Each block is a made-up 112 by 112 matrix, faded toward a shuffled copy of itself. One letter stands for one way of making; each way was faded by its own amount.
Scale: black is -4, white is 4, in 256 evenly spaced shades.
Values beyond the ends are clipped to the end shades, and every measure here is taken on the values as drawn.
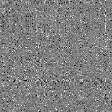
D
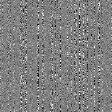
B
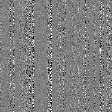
B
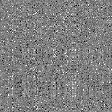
D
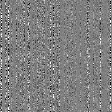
B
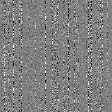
B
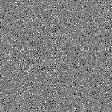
D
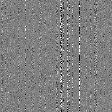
B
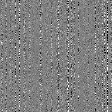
B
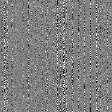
B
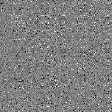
D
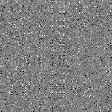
D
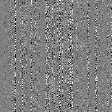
B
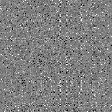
D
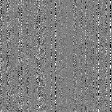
B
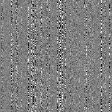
B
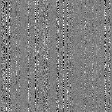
B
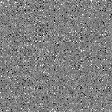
D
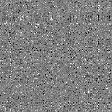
D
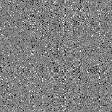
D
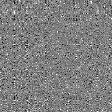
D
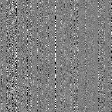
B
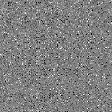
D
